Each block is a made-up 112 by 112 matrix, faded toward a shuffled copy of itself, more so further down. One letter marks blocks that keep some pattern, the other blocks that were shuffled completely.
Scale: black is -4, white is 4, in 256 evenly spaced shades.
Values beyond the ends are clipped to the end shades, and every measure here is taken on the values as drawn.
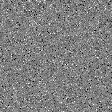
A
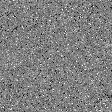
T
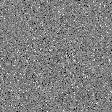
A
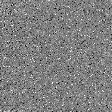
A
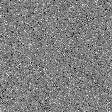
T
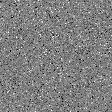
T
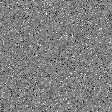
A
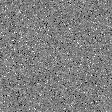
T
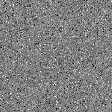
A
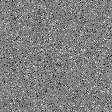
A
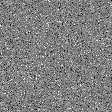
T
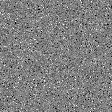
A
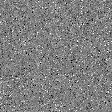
A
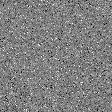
T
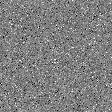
T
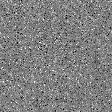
A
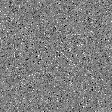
A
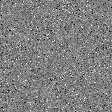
T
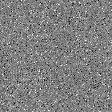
A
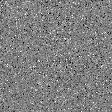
A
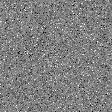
A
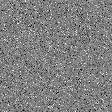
T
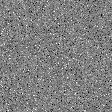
T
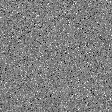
T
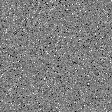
T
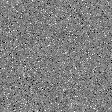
T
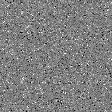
A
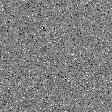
A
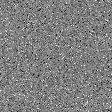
T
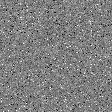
T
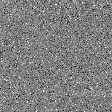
A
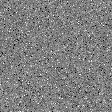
T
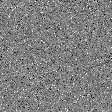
T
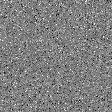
A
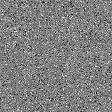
A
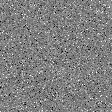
T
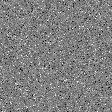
T
